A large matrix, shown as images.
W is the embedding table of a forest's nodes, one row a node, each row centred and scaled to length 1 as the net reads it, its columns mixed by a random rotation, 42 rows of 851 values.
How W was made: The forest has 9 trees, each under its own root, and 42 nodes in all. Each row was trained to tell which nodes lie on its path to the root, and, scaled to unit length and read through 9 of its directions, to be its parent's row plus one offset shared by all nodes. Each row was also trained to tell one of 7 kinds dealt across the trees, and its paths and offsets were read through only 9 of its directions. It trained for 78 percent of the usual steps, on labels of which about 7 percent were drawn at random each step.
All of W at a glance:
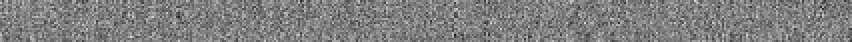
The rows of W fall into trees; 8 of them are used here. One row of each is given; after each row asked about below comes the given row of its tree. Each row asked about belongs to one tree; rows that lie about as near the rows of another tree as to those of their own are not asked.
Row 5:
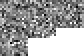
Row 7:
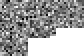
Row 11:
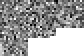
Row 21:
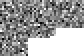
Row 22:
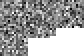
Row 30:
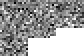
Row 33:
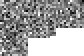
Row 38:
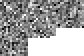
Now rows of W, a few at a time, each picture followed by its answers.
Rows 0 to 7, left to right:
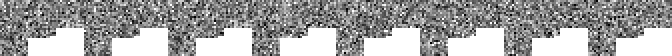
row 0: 30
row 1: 5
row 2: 30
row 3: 21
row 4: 22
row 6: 7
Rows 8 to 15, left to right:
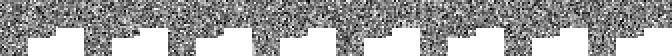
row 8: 5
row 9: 38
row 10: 5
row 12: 30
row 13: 22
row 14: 30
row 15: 11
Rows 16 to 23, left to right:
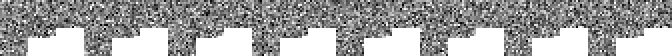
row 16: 22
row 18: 38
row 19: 7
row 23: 22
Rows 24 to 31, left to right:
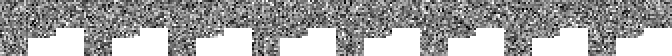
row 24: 11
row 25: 38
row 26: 38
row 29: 22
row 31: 38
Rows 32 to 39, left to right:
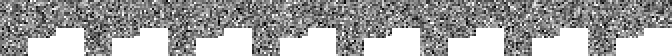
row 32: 5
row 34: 33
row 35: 21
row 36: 7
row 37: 11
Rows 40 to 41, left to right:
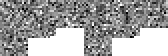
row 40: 30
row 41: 5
